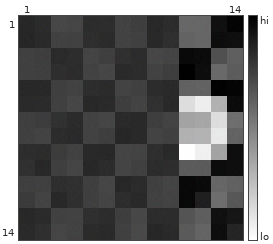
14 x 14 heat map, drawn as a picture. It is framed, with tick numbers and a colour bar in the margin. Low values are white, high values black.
Histogram: skewed, a long tail of low values. Odd patch: lower, in the middle right. Seam: vertical, 70% of the way across, the left part calmer. Ninth with the lowest average: middle right. Roughest part: middle right.
